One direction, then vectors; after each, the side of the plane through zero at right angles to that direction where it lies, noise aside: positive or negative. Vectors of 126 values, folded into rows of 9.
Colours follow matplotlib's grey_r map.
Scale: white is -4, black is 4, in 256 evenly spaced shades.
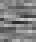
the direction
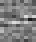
negative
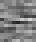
positive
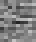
positive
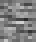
negative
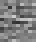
positive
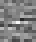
negative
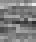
positive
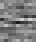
positive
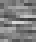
negative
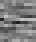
positive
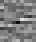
positive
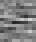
positive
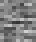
positive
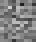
negative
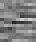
positive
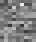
negative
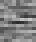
positive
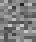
positive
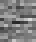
positive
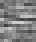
negative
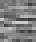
negative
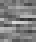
negative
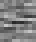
positive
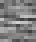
negative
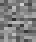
negative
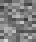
negative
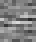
negative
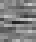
positive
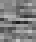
positive
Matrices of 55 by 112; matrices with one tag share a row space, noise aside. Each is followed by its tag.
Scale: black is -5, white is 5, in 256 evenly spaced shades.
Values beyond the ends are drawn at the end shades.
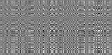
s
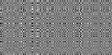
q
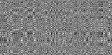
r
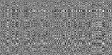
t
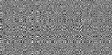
q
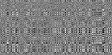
t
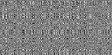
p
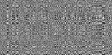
t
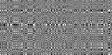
r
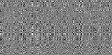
q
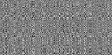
p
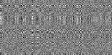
q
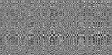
s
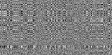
r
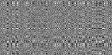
t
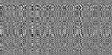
q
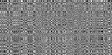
r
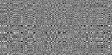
r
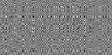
p
